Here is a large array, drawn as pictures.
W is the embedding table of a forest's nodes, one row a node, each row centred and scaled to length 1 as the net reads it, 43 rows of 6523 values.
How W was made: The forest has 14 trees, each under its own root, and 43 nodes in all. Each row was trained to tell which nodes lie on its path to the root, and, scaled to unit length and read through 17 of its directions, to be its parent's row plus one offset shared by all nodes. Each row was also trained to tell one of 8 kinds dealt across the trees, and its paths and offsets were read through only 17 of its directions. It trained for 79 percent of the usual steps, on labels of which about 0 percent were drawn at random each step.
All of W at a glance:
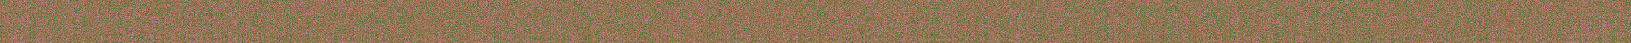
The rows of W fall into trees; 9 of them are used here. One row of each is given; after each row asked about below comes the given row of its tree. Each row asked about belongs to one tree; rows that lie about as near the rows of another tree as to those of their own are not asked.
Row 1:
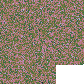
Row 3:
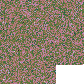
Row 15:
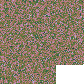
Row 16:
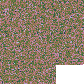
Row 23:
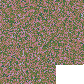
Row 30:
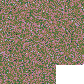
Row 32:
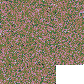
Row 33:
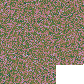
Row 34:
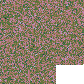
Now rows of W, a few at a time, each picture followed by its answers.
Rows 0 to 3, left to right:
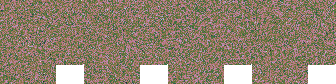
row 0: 15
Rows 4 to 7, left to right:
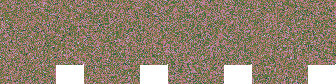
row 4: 23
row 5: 1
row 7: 32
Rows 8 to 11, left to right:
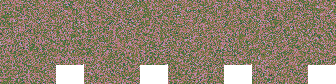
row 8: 34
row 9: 3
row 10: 30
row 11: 3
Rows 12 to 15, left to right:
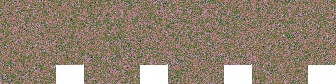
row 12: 30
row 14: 33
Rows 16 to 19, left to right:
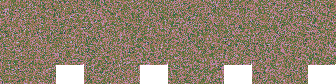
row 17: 16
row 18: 34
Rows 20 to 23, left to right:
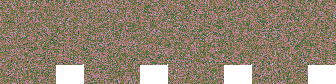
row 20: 23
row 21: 1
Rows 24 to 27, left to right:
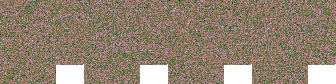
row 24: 33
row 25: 1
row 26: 16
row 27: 34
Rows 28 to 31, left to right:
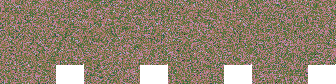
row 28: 15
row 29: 16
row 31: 1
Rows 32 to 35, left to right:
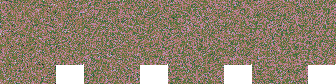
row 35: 34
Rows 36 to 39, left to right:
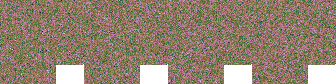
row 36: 32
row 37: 32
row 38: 15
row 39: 15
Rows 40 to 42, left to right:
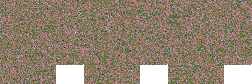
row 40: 1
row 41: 32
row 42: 34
